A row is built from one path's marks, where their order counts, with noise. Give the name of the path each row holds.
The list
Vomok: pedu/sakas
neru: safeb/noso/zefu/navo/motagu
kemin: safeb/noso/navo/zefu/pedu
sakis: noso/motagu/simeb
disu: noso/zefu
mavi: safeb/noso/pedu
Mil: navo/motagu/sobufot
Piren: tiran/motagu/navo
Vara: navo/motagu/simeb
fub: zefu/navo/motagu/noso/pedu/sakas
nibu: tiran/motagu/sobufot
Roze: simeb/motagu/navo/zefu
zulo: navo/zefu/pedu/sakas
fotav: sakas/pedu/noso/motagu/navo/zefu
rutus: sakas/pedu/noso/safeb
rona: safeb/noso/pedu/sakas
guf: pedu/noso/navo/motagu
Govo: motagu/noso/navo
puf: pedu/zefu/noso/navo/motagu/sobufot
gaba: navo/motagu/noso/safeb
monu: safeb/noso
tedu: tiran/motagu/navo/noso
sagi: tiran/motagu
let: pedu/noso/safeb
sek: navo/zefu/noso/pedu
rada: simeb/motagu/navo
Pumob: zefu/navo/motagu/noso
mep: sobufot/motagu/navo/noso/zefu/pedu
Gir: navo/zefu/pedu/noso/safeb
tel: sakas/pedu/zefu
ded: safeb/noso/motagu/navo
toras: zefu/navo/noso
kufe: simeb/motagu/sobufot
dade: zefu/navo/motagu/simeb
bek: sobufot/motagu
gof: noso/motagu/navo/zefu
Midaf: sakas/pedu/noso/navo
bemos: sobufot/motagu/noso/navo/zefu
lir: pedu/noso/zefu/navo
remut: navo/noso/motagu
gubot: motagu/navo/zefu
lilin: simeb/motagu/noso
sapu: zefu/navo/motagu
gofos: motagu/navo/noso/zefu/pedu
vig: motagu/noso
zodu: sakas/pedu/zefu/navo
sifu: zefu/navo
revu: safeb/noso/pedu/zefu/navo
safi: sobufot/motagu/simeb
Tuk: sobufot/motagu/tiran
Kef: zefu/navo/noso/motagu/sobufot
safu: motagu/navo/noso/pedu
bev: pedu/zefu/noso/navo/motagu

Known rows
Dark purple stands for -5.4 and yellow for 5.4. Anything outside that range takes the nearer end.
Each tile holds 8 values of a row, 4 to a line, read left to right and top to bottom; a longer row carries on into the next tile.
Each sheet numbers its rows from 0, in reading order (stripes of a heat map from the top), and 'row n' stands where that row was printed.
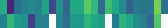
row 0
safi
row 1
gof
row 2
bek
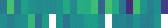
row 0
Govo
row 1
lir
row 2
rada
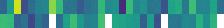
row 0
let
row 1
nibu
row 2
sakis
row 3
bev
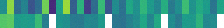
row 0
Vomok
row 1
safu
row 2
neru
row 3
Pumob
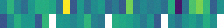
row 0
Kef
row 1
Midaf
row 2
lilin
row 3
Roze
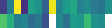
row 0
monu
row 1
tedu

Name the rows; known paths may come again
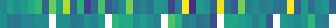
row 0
revu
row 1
safu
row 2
vig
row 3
monu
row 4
lilin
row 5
Midaf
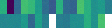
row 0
dade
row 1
sapu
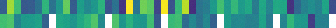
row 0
rona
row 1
zulo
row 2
disu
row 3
rutus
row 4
sek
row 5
safi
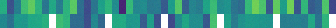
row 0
gubot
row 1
mavi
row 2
sakis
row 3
puf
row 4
sifu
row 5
guf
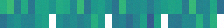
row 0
mep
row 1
gofos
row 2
ded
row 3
bev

